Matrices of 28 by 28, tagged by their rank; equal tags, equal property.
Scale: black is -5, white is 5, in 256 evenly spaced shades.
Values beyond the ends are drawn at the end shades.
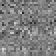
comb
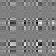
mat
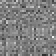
comb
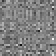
comb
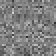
comb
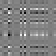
mat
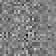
comb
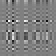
mat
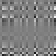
mat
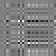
mat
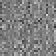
comb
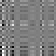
mat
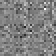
comb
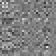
comb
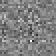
comb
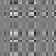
mat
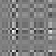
mat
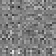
comb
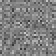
comb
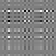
mat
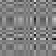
mat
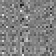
comb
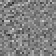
comb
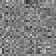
comb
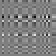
mat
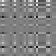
mat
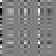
mat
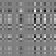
mat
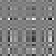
mat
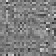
comb
